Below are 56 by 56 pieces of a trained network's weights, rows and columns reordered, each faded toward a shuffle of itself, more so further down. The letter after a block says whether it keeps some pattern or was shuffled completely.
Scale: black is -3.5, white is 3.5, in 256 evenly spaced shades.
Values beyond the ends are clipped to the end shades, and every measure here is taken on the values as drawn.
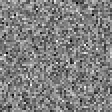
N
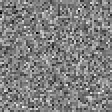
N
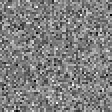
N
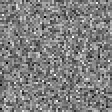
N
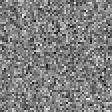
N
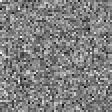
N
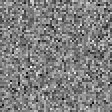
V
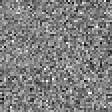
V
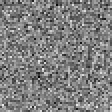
N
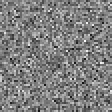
V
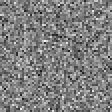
N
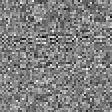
V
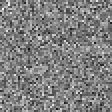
N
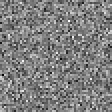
N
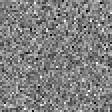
N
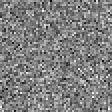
N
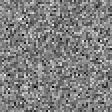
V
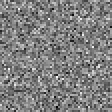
N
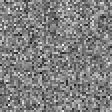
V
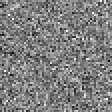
N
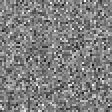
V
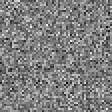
V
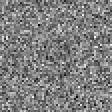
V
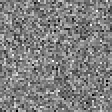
N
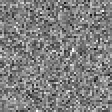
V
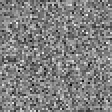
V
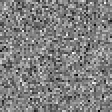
N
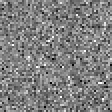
N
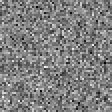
N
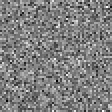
N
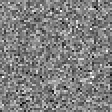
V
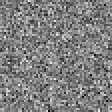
V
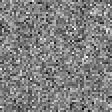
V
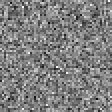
V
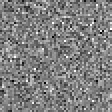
N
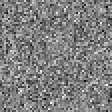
N
